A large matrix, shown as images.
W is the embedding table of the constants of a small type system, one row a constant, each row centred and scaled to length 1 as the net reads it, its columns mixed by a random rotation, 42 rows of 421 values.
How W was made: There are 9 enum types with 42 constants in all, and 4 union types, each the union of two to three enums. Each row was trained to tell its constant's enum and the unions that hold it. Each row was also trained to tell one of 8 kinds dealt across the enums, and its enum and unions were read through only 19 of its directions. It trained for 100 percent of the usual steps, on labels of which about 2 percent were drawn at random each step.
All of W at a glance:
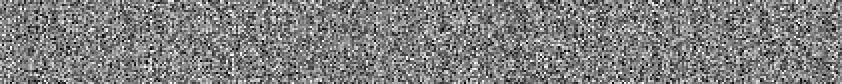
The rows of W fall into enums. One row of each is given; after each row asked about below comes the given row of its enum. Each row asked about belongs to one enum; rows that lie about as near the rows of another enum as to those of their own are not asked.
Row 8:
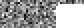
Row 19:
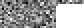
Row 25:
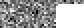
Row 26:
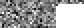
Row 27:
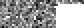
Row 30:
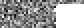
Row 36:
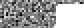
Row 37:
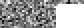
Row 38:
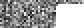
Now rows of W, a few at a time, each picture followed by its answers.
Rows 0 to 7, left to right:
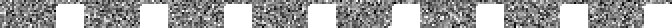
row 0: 36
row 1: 36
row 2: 25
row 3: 38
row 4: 38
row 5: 27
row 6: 19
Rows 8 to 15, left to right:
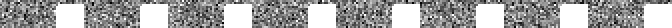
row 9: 19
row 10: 8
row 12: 38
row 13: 27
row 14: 19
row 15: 26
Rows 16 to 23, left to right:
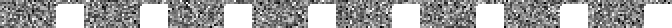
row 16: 36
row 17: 30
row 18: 30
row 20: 38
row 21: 30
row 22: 25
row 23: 36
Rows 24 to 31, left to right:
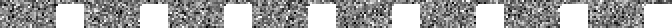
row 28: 38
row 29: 37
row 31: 8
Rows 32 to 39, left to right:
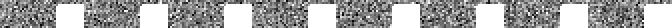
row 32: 37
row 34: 8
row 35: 19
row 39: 8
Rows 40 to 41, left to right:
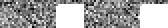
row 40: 27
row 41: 26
